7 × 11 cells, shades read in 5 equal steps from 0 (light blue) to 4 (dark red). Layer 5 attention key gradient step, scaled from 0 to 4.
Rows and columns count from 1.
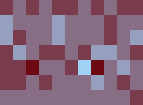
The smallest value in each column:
1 1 2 2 1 2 0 1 1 1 1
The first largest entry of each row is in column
1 9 2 1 3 1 11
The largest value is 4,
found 2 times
